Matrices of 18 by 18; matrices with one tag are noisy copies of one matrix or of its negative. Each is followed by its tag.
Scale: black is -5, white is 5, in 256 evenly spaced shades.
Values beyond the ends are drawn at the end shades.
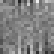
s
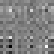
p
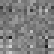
p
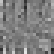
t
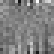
s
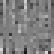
t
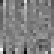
t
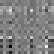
p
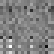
p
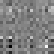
p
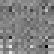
p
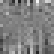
s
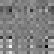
p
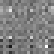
p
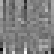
t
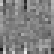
t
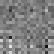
p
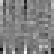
t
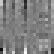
t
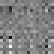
p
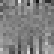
s
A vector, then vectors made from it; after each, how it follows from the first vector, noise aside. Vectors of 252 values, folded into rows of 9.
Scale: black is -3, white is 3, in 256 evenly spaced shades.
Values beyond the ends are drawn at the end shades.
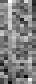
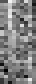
copied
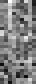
copied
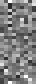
sign-scrambled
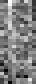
copied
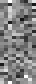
sign-scrambled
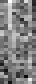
copied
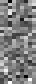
sign-scrambled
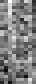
copied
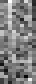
copied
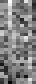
copied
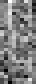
copied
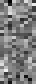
sign-scrambled
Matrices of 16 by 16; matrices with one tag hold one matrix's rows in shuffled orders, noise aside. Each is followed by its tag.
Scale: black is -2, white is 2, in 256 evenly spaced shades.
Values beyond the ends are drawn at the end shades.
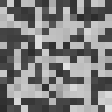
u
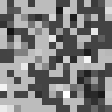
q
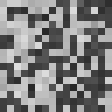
q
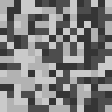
q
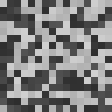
u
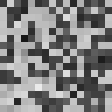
q
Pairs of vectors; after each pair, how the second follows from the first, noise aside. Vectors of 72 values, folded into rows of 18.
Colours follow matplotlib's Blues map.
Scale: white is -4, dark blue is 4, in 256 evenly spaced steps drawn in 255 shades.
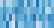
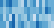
negated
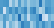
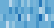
partly zeroed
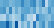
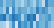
negated
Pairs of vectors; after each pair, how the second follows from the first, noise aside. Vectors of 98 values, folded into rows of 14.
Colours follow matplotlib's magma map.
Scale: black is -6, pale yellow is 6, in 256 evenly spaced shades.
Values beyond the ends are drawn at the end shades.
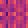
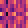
scaled up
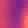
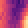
scaled up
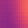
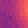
copied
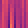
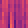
copied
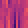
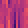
copied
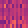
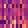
scaled up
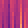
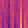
copied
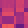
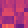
copied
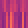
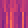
copied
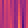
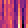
scaled up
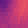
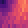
scaled up
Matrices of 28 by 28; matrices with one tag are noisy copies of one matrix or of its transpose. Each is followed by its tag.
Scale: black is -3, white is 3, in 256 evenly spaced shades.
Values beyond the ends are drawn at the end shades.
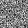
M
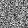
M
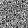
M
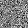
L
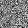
L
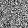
L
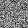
L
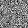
L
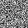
M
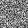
M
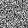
M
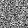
M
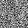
M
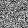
L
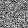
L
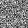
M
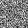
M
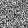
M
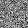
L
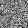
L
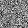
L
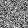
L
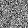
L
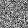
L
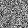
L
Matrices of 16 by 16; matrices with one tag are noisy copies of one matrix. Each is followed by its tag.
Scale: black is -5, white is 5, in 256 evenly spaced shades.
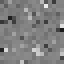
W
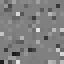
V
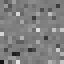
V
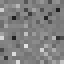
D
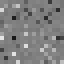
D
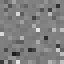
V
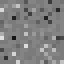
D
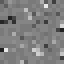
W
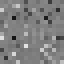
D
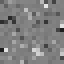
W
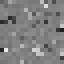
W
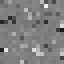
W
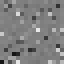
V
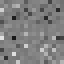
D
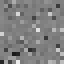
V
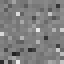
V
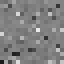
V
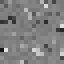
W
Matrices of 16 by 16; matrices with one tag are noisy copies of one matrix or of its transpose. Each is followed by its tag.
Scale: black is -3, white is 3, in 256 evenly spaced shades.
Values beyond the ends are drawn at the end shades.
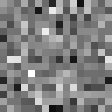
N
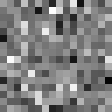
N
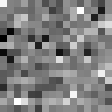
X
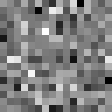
N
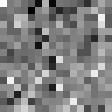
X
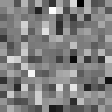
N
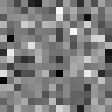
N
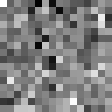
X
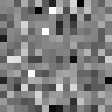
N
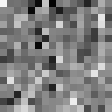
X
